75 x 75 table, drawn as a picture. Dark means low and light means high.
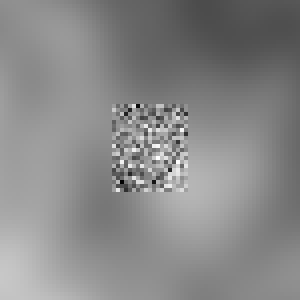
The field climbs toward the bottom left. In the centre lies a patch that is rougher than the rest. The bottom left is the ninth with the highest average. The centre is the roughest part. Neither half mirrors the other. The values follow a bell shape. The ninth with the lowest average is the top right.
